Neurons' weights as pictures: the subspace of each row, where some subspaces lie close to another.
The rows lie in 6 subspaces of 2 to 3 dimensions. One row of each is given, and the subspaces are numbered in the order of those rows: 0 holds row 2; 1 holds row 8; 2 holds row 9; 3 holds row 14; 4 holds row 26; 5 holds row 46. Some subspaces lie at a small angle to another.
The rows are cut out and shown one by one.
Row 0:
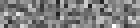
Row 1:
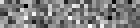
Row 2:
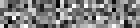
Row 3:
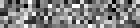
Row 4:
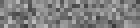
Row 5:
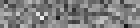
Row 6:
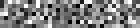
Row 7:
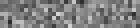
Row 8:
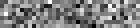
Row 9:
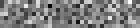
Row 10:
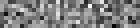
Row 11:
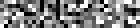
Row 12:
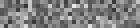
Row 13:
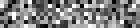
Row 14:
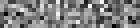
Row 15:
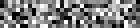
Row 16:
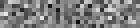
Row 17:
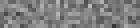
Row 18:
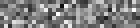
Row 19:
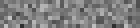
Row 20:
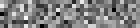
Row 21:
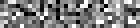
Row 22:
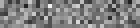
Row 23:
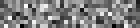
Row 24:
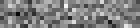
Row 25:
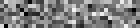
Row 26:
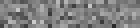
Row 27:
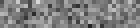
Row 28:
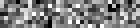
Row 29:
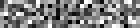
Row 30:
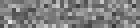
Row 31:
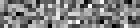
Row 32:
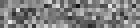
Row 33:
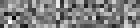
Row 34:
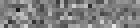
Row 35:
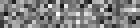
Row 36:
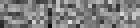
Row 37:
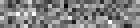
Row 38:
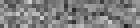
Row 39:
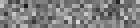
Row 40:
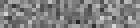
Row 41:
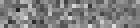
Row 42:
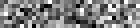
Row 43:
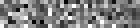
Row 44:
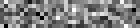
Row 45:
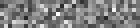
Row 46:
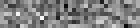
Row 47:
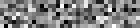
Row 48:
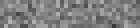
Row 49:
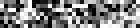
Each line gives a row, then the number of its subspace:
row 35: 0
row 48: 3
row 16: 3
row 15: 1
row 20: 0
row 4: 3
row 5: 5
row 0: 3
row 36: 4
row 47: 0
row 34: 4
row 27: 4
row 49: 4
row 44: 5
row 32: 1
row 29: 2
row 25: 5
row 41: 4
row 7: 0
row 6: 2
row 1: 4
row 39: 1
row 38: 5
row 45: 0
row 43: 4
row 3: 2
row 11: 5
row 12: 2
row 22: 2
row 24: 5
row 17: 3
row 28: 4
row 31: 2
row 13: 0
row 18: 0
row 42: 1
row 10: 3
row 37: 5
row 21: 5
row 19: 1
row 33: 0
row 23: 1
